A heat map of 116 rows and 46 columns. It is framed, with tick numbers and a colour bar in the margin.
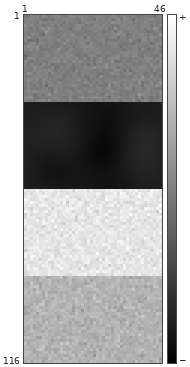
The table splits into 4 rows of 1 panel. Panel 1,1: middling, fine-grained, faint in contrast. Panel 2,1: very low, smooth, faint in contrast. Panel 3,1: very high, fine-grained, faint in contrast. Panel 4,1: high, fine-grained, faint in contrast.
